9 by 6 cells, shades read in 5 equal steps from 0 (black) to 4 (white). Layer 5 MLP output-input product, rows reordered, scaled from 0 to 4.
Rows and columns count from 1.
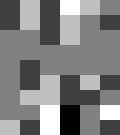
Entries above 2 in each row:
3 2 1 0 0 2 2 2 2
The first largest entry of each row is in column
4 2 4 1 1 3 2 3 3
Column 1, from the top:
1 1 2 2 2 2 2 2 3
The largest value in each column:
3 3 4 4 3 4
